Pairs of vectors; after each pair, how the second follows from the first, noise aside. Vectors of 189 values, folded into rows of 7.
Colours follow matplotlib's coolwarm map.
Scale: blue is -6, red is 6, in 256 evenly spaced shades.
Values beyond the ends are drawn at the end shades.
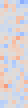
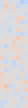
shrunk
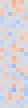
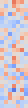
scaled up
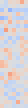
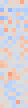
copied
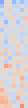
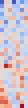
scaled up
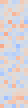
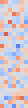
scaled up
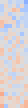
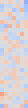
sign-scrambled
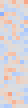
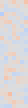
shrunk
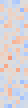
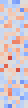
scaled up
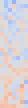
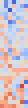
scaled up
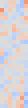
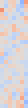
copied
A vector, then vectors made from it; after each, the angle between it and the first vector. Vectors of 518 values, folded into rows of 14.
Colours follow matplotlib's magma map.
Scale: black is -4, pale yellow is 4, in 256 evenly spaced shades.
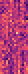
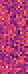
orthogonal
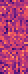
partly opposed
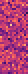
orthogonal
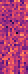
nearly opposite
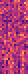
nearly opposite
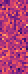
orthogonal
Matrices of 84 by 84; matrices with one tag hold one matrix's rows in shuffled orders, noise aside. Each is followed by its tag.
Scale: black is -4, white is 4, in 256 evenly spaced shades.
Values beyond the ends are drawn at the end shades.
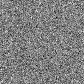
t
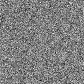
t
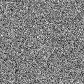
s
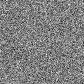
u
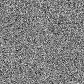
s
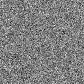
t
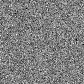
t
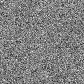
s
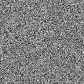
s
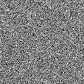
u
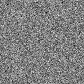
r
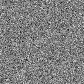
u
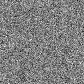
t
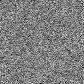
t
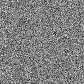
t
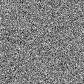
u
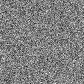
u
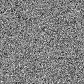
s
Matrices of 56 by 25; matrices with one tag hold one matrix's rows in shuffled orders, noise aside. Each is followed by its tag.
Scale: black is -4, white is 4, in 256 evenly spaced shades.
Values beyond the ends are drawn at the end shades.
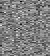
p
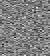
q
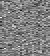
p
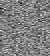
p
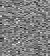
p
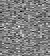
p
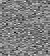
q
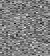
q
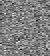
p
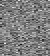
p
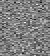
q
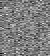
p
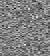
q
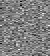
p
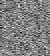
p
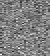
p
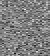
q
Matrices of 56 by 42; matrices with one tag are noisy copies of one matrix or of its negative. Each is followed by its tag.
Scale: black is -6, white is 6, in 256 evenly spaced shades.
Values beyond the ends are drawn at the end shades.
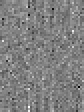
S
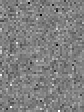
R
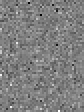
R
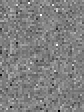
R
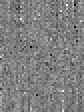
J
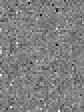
R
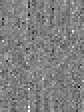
S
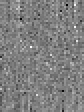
J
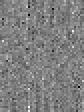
S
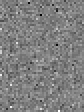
R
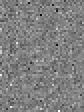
R
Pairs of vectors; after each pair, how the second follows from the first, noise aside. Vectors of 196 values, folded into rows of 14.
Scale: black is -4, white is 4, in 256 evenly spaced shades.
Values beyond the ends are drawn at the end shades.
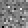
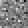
reversed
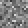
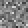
reversed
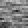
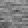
shrunk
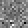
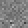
shrunk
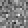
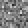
reversed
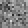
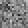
copied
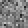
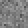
shrunk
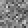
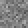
shrunk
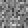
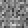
copied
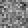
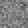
shrunk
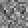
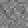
shrunk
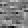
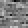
reversed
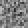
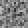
copied
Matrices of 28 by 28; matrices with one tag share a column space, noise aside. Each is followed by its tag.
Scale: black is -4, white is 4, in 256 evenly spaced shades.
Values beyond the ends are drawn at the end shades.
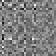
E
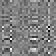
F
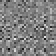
F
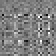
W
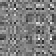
E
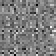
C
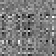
W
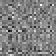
C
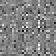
C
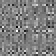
C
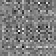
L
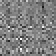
F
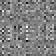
L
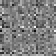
C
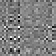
F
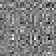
E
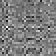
F
